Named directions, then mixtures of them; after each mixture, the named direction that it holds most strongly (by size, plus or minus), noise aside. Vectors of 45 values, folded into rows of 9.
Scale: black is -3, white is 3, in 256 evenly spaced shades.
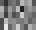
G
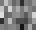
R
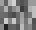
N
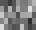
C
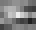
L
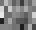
R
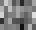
R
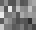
C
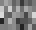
R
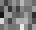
R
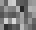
N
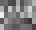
C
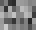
N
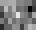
C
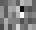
G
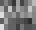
C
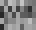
C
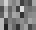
G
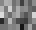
R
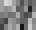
C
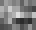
L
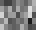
C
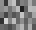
N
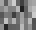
N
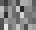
G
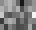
R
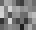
R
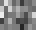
R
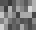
C
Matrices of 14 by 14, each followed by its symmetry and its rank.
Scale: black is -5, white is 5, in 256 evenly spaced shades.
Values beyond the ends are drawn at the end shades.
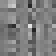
neither, rank two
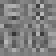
neither, rank two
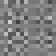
neither, rank two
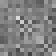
symmetric, rank three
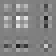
symmetric, rank one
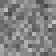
neither, full rank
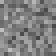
neither, full rank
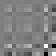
symmetric, rank one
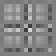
symmetric, rank one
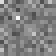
symmetric, rank three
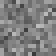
neither, full rank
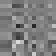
neither, rank two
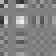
symmetric, rank one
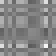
symmetric, rank one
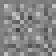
symmetric, rank three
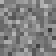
neither, full rank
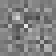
symmetric, rank three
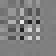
symmetric, rank one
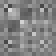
symmetric, rank three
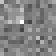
symmetric, rank three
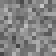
neither, full rank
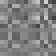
neither, rank two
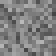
neither, full rank
